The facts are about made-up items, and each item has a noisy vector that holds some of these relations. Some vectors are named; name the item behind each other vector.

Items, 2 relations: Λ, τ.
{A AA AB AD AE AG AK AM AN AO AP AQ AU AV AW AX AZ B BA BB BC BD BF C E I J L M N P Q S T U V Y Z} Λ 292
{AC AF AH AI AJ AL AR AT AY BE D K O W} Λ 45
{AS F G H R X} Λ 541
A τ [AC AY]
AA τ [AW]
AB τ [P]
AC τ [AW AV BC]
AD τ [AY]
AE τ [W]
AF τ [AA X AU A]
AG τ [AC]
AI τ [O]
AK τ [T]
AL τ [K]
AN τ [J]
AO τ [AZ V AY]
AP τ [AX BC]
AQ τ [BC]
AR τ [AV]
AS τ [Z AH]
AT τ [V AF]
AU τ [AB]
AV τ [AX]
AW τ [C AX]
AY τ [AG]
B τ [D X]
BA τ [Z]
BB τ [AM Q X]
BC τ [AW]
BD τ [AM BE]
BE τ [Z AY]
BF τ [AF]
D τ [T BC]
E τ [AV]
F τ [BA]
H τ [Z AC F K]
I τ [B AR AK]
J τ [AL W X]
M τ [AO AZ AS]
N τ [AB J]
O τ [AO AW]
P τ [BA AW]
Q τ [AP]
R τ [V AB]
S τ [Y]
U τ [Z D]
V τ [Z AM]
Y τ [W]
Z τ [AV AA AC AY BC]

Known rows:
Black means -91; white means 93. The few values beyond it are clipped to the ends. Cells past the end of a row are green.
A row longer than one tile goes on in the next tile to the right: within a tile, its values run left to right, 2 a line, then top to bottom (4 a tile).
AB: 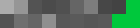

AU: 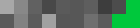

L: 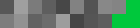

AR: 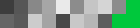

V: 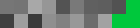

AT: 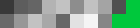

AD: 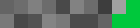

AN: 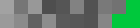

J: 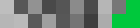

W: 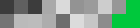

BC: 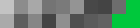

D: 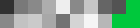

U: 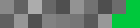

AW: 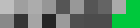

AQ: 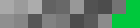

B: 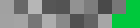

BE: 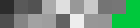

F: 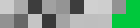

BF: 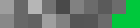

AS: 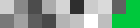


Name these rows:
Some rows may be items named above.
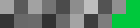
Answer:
BA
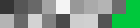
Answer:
AC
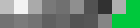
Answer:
AP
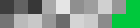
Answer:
W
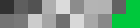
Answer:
AI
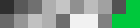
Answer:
AT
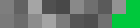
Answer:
I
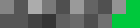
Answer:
Z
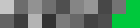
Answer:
P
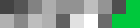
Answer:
AF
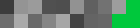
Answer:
T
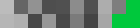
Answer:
J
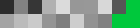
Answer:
K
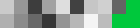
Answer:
H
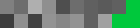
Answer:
V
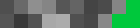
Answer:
AO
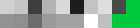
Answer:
R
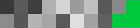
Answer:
AY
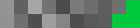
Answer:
BF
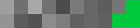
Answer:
BF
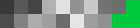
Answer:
BE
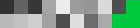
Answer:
AL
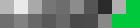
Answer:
AP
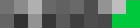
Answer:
AV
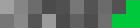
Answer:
N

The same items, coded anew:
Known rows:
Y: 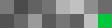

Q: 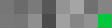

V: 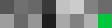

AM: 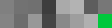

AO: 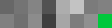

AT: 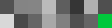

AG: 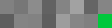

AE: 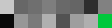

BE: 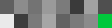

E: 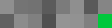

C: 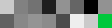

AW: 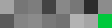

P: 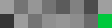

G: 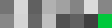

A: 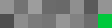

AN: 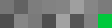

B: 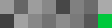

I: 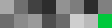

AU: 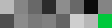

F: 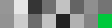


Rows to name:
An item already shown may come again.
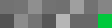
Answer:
BF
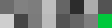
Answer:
AL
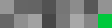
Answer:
AK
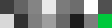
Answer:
W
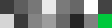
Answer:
W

